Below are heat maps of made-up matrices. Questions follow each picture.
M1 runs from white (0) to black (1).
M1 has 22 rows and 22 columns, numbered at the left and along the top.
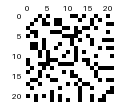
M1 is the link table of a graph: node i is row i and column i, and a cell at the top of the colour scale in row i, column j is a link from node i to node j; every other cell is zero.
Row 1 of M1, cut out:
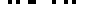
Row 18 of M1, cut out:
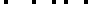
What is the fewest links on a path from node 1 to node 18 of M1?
1
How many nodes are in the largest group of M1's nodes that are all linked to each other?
5
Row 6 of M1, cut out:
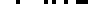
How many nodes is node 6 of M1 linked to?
7
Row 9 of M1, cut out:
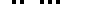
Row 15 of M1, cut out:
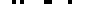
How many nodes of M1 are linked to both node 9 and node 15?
3
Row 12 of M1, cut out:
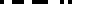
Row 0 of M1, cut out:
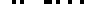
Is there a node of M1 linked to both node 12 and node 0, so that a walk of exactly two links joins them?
yes
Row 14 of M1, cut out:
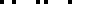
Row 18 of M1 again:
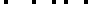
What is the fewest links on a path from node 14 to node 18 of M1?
4
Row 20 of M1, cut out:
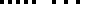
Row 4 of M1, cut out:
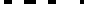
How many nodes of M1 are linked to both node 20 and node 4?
4
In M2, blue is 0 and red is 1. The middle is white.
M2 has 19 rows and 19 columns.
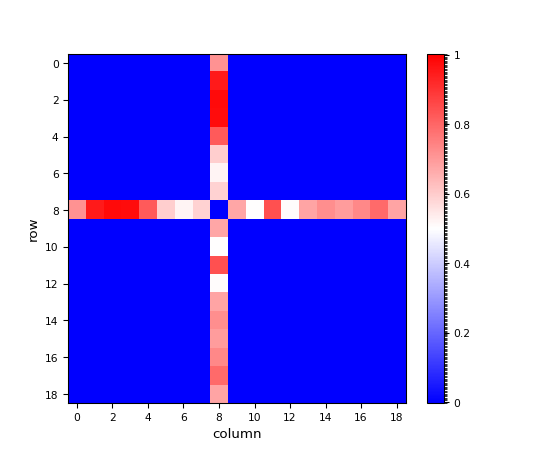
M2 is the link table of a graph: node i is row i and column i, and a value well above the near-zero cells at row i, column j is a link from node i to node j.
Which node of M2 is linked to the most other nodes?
node 8
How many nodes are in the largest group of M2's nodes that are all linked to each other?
2
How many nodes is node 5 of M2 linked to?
1
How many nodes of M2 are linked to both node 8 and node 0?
0
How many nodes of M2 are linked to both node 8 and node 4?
0
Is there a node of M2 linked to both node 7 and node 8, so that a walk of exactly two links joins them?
no
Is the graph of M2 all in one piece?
yes
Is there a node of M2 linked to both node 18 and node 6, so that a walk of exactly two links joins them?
yes
